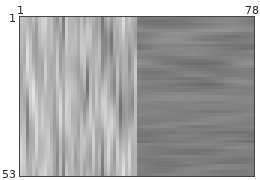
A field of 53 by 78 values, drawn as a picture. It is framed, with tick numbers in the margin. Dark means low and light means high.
The table splits into one row of 2 panels. Panel 1,1: high, streaked downward. Panel 1,2: middling, streaked across, faint in contrast.
